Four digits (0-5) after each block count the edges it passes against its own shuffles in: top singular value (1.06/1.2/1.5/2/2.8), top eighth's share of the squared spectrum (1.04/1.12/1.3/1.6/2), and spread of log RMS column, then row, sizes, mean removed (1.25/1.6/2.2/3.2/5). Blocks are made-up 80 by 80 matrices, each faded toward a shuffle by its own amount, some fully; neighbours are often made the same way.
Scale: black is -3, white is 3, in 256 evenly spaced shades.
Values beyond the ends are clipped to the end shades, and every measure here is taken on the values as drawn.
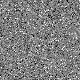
0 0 0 1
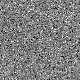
0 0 0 0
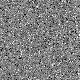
0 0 0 0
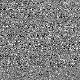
1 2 0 3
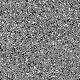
0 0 0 0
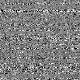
1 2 0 4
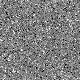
0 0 0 0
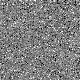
0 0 0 1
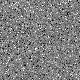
0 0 0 0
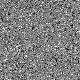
0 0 0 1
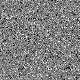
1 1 0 2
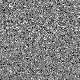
0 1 0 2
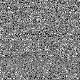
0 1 0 3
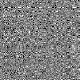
4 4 2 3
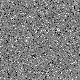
2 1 0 0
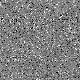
3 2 0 1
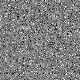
2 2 0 0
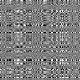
5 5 4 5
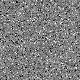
2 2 0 0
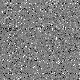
3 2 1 1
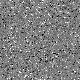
1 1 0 0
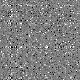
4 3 2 2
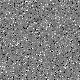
0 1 0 0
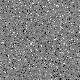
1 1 0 0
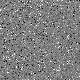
1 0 0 0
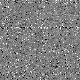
3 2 1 2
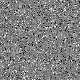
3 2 0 1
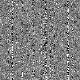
2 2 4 0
